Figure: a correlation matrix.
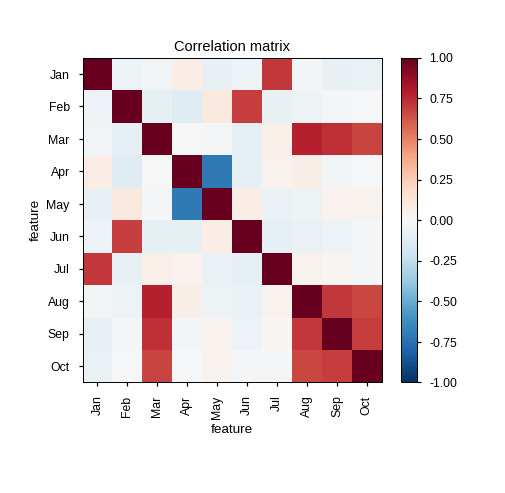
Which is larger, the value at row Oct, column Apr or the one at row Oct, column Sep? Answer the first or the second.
the second
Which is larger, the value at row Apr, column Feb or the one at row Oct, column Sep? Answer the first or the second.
the second
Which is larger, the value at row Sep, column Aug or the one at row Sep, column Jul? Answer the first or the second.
the first
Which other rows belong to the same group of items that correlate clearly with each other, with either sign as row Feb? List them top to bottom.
Jun
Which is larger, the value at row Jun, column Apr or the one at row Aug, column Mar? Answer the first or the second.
the second
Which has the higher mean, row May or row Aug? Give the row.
Aug
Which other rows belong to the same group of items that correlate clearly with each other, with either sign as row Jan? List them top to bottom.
Jul
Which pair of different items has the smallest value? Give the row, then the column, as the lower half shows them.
May, Apr
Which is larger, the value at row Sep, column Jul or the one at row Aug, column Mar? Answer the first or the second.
the second
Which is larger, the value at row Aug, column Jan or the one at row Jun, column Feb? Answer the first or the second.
the second
